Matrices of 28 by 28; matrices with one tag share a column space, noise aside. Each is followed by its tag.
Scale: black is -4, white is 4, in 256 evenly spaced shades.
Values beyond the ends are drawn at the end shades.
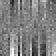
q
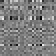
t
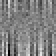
q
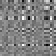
t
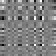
t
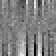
q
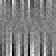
q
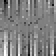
q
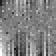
q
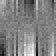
q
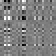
t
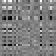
t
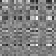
t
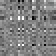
t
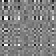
t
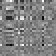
t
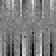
q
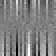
q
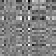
t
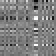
t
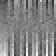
q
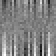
q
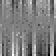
q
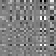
t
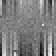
q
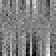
q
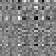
t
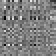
t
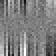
q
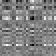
t
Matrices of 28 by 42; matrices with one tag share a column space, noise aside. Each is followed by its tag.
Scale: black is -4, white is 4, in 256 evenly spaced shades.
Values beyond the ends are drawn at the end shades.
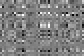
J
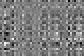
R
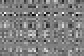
J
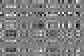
J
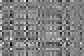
R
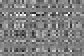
J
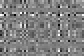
J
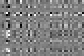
J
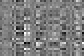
R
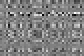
J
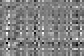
R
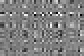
J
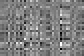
R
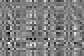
R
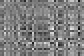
R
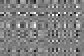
J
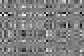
J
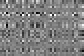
J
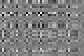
J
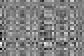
R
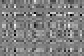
J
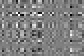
J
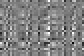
R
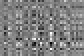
R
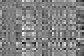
R
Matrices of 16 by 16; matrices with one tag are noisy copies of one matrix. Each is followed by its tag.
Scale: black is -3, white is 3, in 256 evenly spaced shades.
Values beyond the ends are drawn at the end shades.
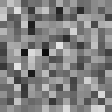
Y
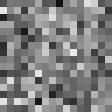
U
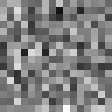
Y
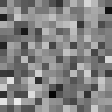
U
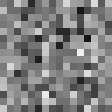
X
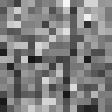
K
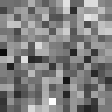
K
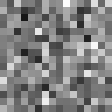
X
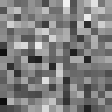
K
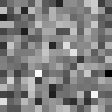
U
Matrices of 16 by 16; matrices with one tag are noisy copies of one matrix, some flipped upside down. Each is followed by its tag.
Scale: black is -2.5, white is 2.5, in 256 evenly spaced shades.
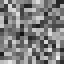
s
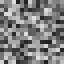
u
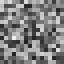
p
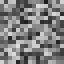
u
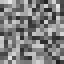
s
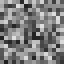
p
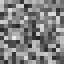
p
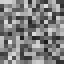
s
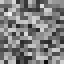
u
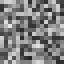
s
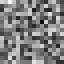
s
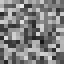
p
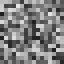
p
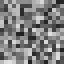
s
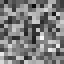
p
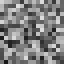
p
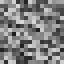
u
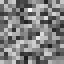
u
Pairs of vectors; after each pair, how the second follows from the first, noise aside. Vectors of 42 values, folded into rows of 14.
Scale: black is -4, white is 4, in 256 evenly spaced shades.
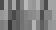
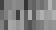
wrapped around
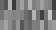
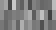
negated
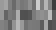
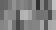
negated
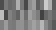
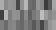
negated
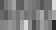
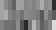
negated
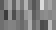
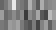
shuffled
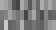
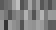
negated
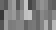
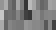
negated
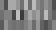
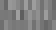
shrunk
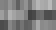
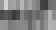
wrapped around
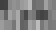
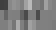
partly zeroed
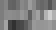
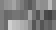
negated
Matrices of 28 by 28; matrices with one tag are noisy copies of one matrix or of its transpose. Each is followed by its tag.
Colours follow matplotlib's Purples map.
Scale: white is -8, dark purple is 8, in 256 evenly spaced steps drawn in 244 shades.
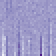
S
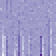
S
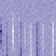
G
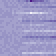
G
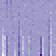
S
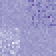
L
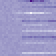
G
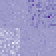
L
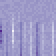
G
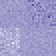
L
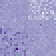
L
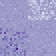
L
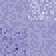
L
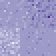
L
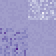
L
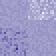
L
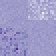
L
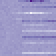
G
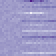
G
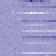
G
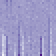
S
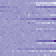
S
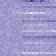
G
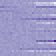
S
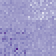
L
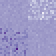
L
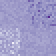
L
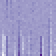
S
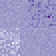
L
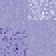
L
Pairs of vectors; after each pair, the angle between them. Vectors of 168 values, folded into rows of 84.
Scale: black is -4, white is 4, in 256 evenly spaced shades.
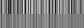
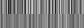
nearly parallel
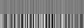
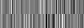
partly aligned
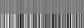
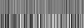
nearly opposite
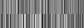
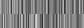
partly aligned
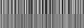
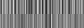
nearly parallel
